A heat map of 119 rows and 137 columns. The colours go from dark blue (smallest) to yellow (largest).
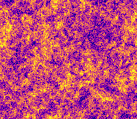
Overall the values sit about 50% of the way up the scale. There is no overall slope. No single row or column stands out from its neighbours. The texture is blotchy. There is no seam. The histogram is bell-shaped. No regular stripes run through it. The halves do not mirror each other.
